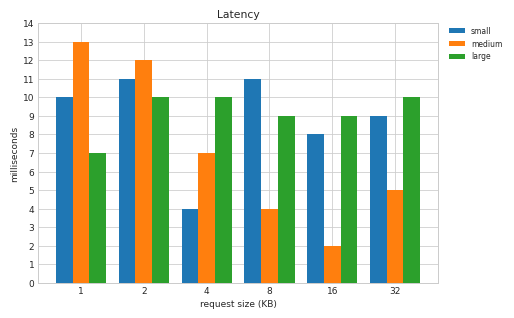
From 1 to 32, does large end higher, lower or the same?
higher
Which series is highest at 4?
large
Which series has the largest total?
large
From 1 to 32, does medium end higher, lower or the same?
lower
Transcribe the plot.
Title: Latency
x-axis: request size (KB), ticks 1 2 4 8 16 32
y-axis: milliseconds, ticks 0 1 2 3 4 5 6 7 8 9 10 11 12 13 14
Legend: small, medium, large
Values:
small: 10 11 4 11 8 9
medium: 13 12 7 4 2 5
large: 7 10 10 9 9 10
